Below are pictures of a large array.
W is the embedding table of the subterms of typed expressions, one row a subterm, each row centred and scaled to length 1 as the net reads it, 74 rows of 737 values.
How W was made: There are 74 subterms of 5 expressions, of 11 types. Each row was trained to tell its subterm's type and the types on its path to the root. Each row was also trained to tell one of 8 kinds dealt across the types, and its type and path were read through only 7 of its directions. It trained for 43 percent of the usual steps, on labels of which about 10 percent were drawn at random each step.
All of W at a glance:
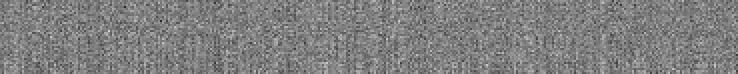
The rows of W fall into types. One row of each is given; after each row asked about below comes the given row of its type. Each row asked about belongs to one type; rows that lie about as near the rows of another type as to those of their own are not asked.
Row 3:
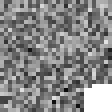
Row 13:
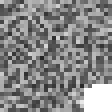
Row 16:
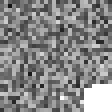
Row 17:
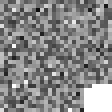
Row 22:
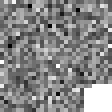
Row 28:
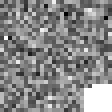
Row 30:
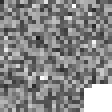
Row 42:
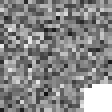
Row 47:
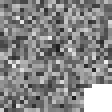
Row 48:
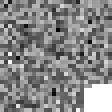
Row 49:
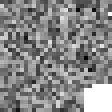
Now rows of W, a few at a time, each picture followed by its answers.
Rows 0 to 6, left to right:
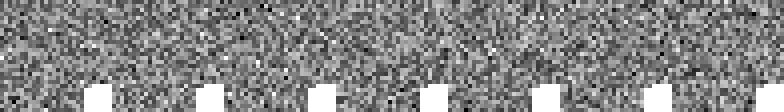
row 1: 47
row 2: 16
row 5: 17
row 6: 22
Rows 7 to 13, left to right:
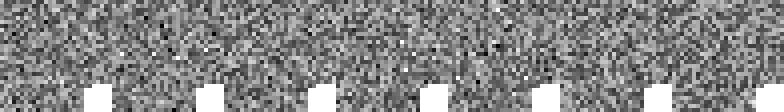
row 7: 47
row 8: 49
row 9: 16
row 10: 3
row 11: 13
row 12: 30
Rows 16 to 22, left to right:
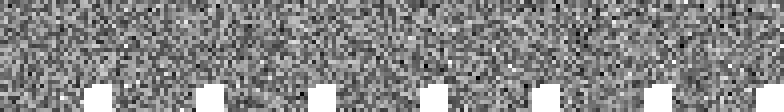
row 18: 48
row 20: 42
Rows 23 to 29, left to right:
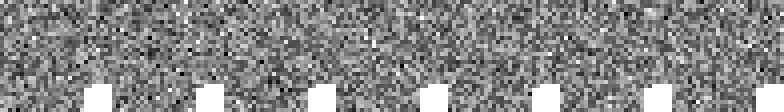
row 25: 13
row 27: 13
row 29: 3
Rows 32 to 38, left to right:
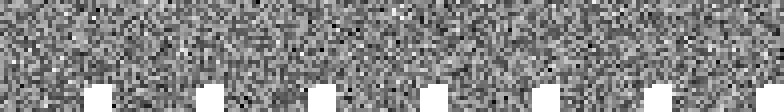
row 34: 3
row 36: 16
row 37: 49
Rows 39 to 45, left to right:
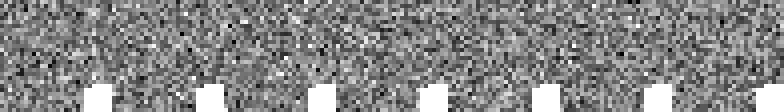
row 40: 17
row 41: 30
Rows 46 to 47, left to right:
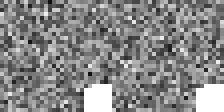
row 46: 30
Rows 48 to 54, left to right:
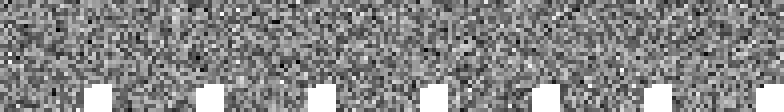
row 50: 42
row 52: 30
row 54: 49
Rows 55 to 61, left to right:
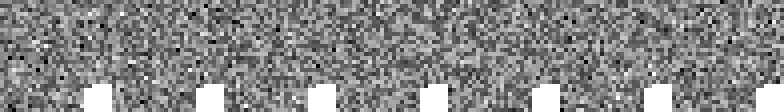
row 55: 28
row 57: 42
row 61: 30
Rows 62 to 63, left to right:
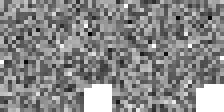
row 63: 3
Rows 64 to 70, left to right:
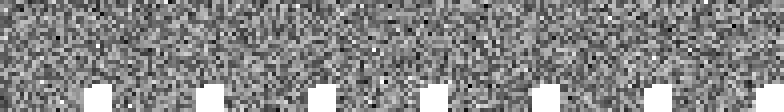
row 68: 3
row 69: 16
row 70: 49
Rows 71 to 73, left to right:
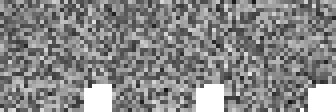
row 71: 42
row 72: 42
